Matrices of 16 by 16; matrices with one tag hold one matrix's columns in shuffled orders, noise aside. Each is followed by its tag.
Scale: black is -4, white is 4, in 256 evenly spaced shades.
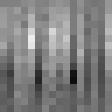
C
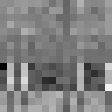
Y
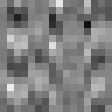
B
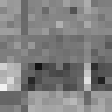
Y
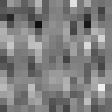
B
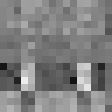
Y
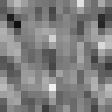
B
